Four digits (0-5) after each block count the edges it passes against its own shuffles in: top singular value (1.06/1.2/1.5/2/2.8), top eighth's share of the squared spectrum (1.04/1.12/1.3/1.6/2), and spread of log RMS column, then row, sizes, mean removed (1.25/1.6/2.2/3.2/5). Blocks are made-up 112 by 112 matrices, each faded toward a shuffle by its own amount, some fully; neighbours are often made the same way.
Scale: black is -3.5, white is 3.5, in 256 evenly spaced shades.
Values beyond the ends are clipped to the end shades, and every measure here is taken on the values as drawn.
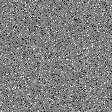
2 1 0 0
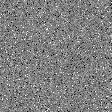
0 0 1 0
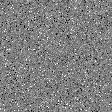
0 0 0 0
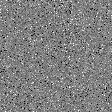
0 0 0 0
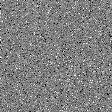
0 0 1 0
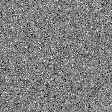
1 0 0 0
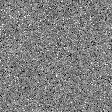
0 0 0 0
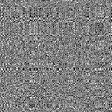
5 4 3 3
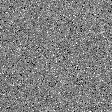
0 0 0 0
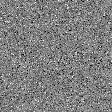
2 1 0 0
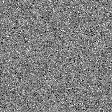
1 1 0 0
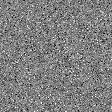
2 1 0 0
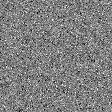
1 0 0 0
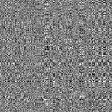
5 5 3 3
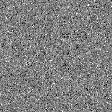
3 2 1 1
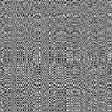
5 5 4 4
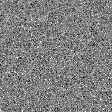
2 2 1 0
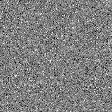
3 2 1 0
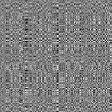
5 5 4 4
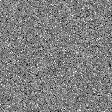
3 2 0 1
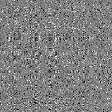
4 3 2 2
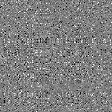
4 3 2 2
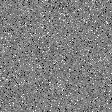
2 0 0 0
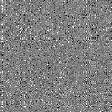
4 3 2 2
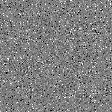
3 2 1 1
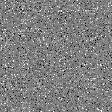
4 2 1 1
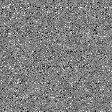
1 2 0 3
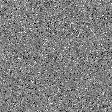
0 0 0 1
